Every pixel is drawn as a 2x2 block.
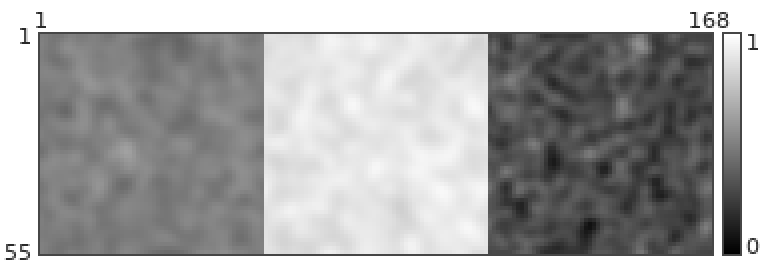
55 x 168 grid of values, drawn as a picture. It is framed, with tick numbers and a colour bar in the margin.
It is made of 1 by 3 panels. Panel 1,1: middling, blotchy, faint in contrast. Panel 1,2: very high, blotchy, faint in contrast. Panel 1,3: low, blotchy.
